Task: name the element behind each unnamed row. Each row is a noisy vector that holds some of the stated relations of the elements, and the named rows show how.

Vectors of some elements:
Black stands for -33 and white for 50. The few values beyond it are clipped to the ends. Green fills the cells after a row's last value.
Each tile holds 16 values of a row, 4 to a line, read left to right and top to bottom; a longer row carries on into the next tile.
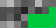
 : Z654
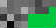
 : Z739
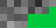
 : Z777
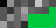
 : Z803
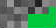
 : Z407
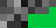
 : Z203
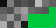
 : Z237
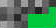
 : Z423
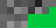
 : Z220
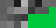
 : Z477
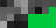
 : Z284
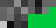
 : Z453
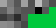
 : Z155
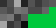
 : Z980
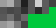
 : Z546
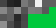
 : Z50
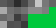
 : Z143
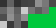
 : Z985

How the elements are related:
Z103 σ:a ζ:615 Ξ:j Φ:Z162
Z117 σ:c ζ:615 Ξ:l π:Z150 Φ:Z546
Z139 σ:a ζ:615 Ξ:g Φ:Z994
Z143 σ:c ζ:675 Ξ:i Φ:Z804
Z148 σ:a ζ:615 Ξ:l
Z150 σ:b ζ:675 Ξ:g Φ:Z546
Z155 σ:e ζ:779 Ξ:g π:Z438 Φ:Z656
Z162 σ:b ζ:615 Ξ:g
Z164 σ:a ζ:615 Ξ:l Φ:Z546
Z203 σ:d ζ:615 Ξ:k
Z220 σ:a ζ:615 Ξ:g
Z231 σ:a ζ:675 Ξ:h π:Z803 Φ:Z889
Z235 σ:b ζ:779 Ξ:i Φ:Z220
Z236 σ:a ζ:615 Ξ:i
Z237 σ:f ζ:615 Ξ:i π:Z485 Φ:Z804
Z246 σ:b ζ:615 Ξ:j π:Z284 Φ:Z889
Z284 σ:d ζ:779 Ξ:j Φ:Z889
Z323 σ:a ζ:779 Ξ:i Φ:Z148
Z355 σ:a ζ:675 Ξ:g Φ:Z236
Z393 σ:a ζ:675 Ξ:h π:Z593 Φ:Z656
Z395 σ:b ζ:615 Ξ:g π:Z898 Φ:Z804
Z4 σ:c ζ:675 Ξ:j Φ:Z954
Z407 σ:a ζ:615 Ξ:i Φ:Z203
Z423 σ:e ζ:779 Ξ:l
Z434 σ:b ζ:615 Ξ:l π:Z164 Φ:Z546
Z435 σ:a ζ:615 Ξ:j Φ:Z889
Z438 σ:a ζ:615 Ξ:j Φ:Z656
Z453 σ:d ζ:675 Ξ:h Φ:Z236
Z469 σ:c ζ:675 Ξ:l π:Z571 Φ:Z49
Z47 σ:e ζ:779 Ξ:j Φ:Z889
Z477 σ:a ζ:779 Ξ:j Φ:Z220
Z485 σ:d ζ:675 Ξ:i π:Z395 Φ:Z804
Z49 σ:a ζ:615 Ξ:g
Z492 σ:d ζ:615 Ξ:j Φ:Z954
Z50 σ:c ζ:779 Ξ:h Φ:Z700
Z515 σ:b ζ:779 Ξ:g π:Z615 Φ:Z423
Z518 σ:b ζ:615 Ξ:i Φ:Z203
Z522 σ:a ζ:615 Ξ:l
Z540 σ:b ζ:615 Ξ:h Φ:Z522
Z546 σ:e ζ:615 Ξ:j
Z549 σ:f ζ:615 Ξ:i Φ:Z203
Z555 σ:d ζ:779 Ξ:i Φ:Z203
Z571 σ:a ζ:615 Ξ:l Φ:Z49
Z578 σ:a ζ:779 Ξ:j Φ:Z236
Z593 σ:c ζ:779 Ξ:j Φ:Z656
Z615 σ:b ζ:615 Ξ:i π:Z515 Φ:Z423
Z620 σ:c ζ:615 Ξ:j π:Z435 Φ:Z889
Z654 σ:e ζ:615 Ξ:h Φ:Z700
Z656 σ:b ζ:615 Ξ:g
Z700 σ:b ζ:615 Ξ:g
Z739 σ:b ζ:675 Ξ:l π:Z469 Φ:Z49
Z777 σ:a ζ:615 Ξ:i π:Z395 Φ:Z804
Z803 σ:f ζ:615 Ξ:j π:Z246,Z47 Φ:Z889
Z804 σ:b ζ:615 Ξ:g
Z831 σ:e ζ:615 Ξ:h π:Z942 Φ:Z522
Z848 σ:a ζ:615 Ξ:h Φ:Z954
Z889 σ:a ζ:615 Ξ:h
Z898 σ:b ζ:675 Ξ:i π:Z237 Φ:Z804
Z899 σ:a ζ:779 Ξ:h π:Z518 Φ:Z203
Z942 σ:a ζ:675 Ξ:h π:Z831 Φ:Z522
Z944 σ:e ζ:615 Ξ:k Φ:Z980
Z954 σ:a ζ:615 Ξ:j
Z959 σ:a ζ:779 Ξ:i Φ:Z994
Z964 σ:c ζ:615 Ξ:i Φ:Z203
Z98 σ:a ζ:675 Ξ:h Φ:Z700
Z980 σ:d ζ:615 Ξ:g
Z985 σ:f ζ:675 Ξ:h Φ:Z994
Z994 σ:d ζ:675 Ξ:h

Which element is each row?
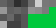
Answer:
Z469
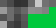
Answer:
Z4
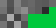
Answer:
Z395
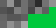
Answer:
Z571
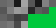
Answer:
Z899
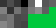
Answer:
Z117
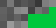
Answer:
Z438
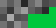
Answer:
Z434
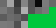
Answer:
Z231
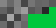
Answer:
Z518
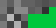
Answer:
Z804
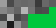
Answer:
Z898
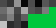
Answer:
Z994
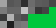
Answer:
Z150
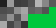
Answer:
Z549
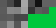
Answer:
Z959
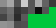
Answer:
Z47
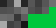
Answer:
Z492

